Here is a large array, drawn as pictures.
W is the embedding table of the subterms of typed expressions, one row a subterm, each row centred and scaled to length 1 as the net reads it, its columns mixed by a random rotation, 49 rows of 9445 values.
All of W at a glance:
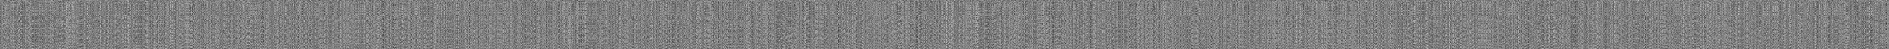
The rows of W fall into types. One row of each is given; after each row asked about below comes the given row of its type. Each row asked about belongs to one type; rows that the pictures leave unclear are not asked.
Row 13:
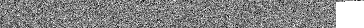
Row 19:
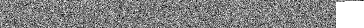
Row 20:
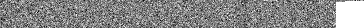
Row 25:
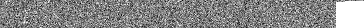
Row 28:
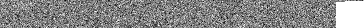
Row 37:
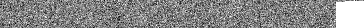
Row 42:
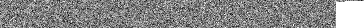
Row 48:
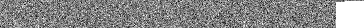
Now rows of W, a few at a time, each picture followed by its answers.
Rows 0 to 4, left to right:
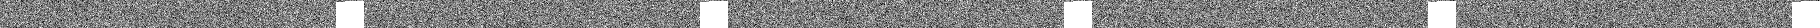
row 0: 25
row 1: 28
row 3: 42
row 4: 19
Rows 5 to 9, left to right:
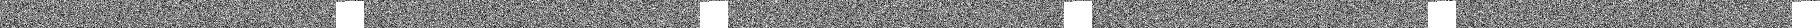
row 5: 19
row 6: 13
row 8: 13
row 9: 13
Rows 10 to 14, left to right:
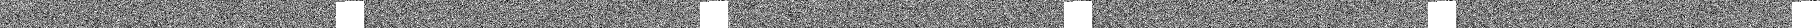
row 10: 28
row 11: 13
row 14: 13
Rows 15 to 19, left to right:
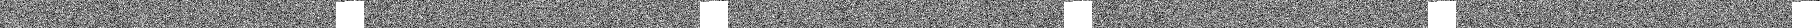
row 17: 37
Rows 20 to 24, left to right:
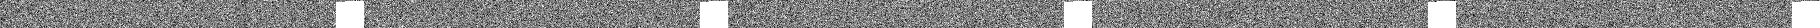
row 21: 48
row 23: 19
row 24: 42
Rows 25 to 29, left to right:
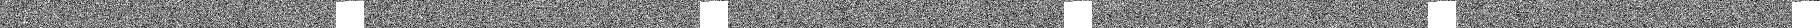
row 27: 37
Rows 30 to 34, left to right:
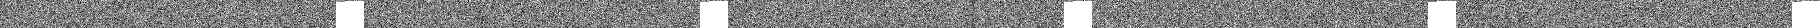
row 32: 20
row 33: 48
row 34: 42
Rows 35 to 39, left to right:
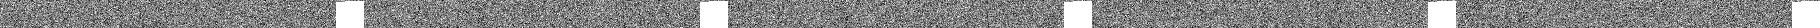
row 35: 28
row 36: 37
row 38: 25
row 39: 42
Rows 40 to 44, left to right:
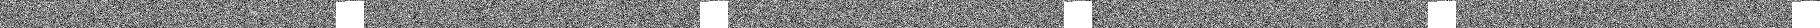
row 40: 20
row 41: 37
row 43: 20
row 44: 19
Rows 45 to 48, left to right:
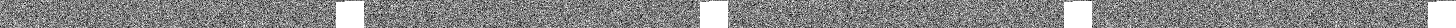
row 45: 48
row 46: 42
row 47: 19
